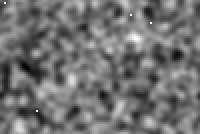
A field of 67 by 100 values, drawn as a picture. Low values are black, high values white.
The ninth with the lowest average is the middle left. There are four isolated cells, each far higher than the cells round it. The texture is blotchy. The halves do not mirror each other. There is no overall slope.
